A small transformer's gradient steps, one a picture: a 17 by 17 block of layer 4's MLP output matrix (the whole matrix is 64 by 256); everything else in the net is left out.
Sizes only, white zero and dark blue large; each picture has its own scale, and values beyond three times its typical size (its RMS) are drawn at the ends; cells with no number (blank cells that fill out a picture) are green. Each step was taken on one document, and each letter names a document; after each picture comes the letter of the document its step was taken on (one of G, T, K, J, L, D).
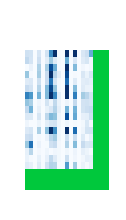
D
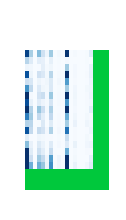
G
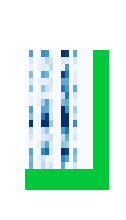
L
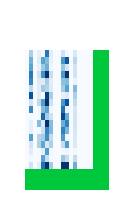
L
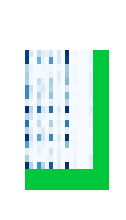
G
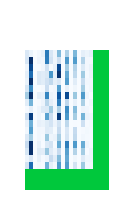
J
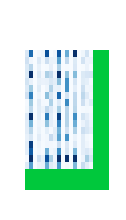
J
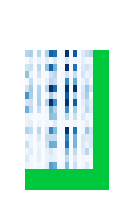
D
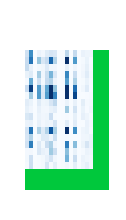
D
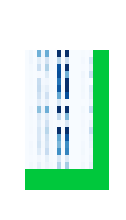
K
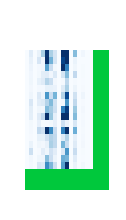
L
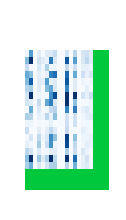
D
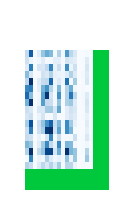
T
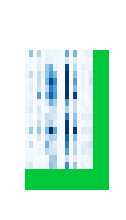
D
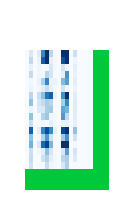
L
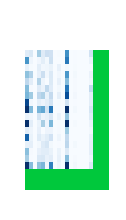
G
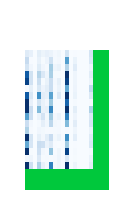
G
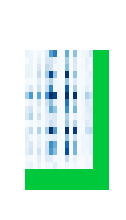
D
